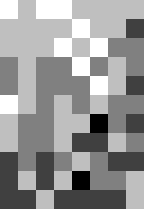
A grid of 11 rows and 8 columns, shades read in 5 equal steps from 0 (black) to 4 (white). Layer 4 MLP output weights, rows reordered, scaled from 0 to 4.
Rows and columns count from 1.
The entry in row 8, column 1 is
3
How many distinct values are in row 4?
3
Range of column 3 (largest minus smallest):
3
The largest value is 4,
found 9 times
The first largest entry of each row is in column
1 5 4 5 6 1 1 1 5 2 3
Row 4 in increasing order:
2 2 2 2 2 3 3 4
